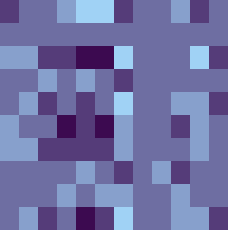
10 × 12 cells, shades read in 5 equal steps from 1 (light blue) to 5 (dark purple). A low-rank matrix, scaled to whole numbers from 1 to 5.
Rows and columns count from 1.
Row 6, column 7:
2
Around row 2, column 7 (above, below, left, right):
4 1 3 3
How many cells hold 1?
6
